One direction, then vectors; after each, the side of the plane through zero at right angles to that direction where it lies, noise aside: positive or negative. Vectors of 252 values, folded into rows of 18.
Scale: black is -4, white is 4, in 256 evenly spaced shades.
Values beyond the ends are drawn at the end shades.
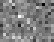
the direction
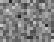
negative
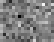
negative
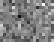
negative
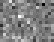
positive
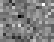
negative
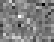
positive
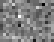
positive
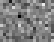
negative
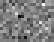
negative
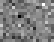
negative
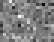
positive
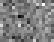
negative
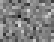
negative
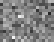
positive
